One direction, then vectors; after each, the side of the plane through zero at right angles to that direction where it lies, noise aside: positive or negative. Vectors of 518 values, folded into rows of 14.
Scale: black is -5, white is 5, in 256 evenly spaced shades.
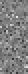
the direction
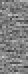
negative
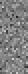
negative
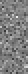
positive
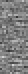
negative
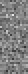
positive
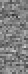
negative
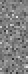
positive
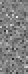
positive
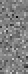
negative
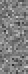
positive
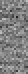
negative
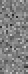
negative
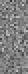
positive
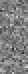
positive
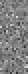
positive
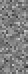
negative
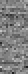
negative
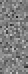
negative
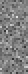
positive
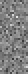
positive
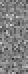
positive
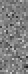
negative
